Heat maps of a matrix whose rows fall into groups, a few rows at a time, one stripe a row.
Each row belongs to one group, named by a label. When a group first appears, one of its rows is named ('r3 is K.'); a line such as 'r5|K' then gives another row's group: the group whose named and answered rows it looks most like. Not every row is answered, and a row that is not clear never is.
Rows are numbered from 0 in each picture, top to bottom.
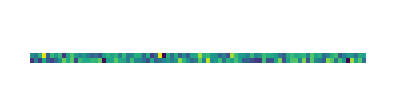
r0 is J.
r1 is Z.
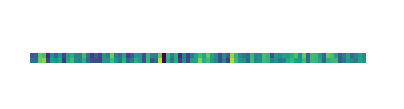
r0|J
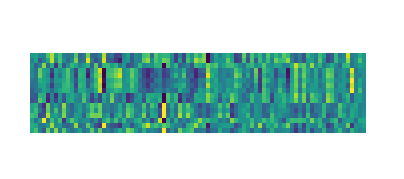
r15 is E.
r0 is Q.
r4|Z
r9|J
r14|Q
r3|Z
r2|J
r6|Z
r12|E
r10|E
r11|E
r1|Q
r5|Z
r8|J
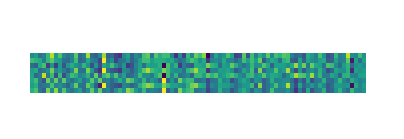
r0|Q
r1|Q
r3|Q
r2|J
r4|J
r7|E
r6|Q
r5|E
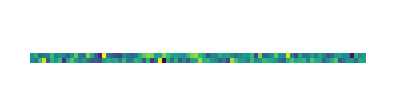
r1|J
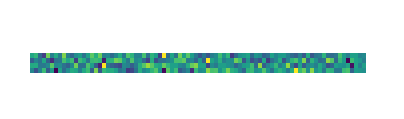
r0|E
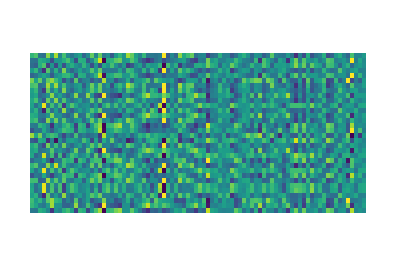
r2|J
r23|J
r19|Q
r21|Z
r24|Z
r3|E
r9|E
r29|Q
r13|E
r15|Z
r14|Z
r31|Z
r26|J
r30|Q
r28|E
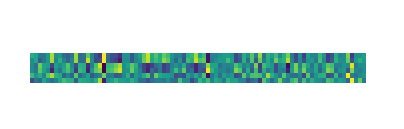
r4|Q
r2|Z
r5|Z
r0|Q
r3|Z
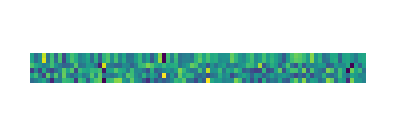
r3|Z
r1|J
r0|J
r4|E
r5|Z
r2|Q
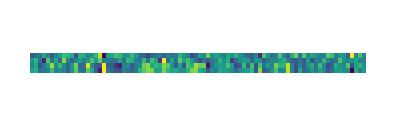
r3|Q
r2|Q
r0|Z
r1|E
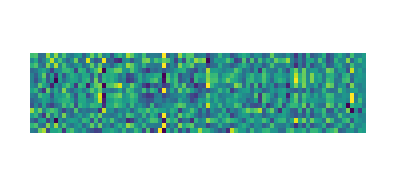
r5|J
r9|Z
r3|Z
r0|E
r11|Q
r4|J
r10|Z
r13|J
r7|E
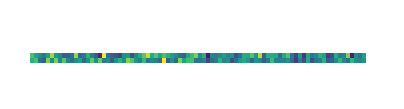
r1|E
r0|Q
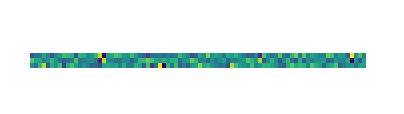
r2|J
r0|Z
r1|Q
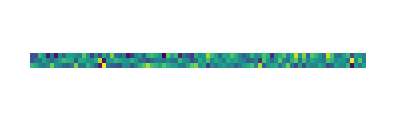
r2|Q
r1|Z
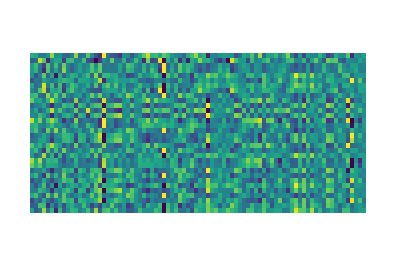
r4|J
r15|E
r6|J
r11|Q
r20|J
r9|Q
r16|Z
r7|J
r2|E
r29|Z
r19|E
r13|Q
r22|Q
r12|Z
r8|E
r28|E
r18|Q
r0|Q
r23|Z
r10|Z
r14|Q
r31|J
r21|Q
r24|E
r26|J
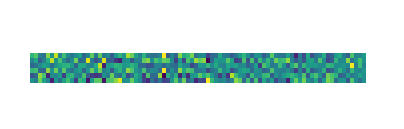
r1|Q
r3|E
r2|Z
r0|E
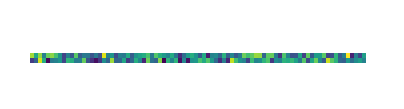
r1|J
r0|Q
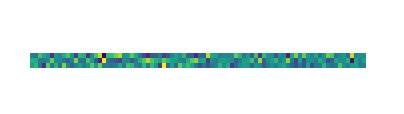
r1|Q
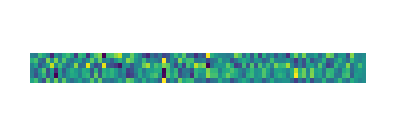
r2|Q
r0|Z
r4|J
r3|J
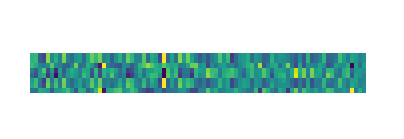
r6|E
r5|E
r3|J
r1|E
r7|Z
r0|E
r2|Q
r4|J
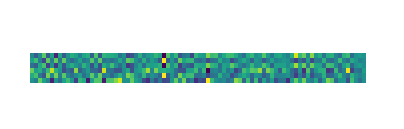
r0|J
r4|E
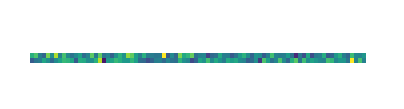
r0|E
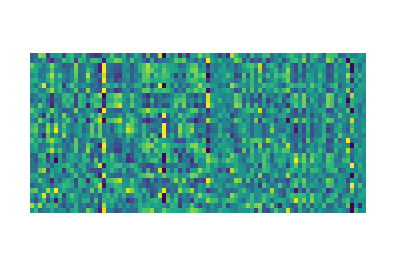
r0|J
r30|Q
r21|J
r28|J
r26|Z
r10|Z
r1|Z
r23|J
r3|Q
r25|Z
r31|Q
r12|E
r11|Q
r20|J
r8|Z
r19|Q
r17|Q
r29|J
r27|E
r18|Q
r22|Z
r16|E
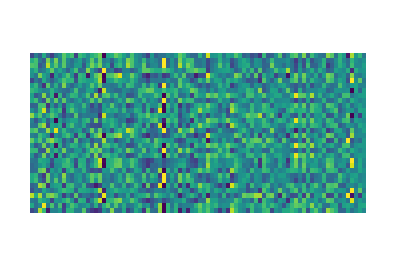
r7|Q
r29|Z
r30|J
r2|E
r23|J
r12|Q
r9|E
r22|Z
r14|J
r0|Z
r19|E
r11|J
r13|J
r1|E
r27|Z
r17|Q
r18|J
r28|Q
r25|E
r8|J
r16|Z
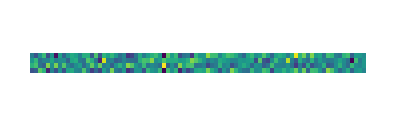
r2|E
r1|Q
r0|J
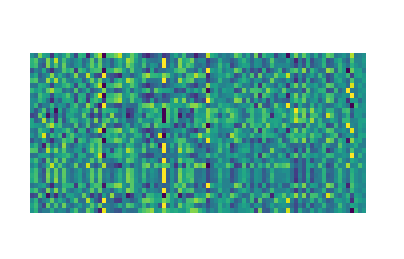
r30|E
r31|Q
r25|E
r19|E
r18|E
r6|Z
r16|J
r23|E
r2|E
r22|Q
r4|Q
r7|Q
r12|J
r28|J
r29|Q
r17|Z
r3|Z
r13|J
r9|Z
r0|Z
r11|J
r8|Z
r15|Z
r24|E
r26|Z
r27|E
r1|E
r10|Q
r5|E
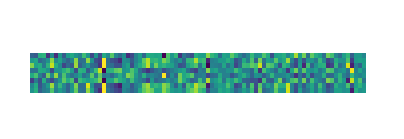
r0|J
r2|Q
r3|Z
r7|Q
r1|Q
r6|Q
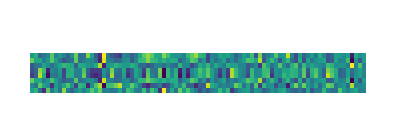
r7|E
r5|Q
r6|Z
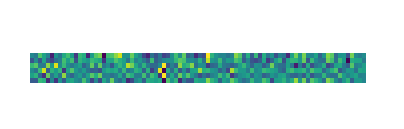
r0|Z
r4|E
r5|J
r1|Z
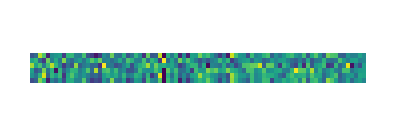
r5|J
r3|J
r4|J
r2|Q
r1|E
